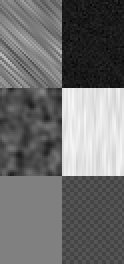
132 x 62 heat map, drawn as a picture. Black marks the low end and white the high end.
It is made of 3 by 2 panels. Panel 1,1: middling, slanting down to the right. Panel 1,2: very low, fine-grained, faint in contrast. Panel 2,1: low, blotchy. Panel 2,2: very high, streaked downward, faint in contrast. Panel 3,1: middling, flat. Panel 3,2: low, checkered, faint in contrast.
